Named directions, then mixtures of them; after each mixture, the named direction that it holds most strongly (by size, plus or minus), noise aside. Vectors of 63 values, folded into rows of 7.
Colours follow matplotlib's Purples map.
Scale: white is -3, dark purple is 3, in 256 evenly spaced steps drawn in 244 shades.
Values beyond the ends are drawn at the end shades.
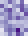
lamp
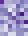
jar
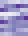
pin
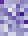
jar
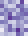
lamp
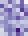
lamp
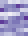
pin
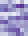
pin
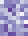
jar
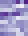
pin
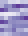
pin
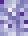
jar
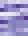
pin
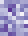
jar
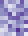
jar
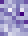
jar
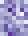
jar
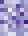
jar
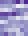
pin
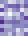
pin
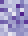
jar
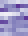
pin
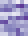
pin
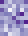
jar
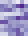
pin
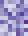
jar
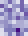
lamp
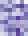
lamp
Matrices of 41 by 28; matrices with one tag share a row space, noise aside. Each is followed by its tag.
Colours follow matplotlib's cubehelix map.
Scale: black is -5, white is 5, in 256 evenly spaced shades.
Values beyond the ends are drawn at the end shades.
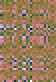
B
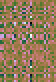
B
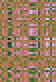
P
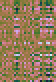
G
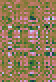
P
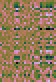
G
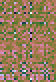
B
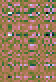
P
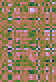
P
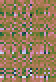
B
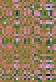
G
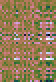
G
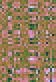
P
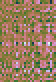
G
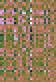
B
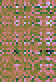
G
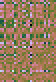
B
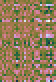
G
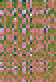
B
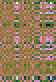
G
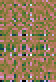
B
